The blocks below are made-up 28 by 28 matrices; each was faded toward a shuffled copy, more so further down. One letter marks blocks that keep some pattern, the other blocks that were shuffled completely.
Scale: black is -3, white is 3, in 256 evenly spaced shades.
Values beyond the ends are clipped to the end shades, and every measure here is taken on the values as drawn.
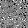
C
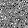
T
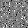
C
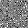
C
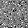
C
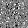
C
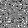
C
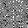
C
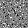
T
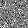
T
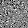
T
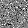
T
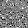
C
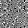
C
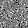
T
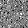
C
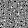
T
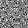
C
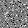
T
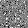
C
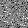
T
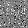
C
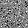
T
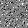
T
